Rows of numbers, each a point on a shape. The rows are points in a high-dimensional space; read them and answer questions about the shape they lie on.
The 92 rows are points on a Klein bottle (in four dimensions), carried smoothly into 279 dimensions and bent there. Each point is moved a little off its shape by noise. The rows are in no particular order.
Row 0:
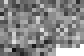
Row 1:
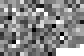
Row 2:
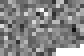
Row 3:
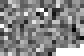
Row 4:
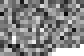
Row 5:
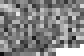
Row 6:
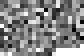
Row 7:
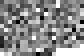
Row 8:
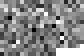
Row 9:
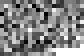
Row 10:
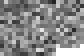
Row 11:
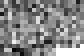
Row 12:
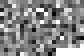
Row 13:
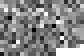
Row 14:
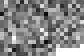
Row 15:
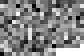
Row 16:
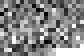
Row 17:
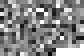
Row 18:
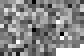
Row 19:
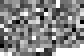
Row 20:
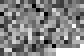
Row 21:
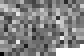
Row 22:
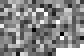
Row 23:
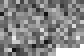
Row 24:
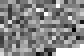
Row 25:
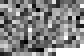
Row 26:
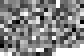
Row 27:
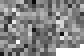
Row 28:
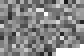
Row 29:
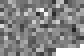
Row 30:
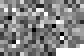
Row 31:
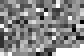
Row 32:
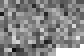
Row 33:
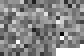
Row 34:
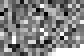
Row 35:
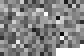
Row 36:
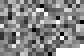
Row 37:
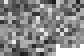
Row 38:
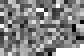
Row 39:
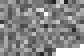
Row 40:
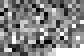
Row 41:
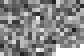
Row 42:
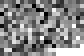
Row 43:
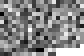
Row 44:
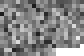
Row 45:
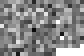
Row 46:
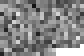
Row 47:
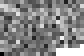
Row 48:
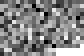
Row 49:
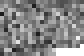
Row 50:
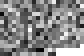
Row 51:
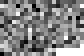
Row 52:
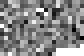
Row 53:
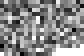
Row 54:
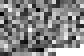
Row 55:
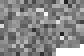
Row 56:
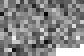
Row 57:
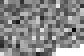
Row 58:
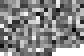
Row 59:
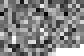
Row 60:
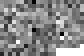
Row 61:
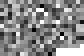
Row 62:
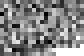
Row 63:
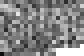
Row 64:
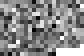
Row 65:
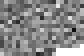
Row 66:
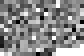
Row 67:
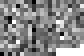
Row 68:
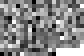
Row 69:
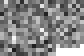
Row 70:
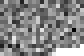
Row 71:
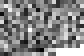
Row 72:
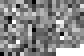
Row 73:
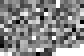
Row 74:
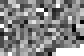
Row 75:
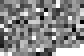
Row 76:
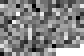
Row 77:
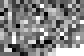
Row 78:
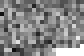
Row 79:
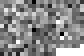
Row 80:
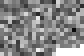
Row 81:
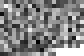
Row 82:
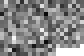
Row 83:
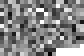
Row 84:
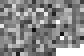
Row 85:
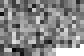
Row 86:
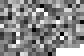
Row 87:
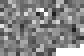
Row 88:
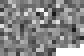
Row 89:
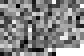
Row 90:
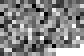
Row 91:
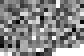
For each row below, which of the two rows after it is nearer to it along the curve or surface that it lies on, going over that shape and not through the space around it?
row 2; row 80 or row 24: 80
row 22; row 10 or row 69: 10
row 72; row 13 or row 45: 45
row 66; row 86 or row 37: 37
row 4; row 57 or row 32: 57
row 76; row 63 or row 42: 42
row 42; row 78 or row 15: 15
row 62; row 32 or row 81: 81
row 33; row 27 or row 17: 27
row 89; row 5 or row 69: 5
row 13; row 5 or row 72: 5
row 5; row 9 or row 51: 9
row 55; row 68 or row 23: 68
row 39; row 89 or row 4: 4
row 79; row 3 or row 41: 3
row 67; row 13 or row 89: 89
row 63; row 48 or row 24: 48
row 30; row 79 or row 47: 47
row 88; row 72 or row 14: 72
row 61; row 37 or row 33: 33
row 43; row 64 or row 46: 64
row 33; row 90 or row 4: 90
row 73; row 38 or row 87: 38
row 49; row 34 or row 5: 5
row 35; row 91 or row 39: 39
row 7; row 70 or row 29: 70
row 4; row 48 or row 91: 91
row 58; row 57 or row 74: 74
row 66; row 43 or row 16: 16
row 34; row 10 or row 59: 59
